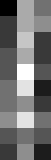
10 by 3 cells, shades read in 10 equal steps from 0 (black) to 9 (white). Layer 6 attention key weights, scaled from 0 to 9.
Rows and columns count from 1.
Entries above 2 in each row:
2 2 1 2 3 2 2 3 3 1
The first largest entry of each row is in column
2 2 2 2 2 2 2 2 2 2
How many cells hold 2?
6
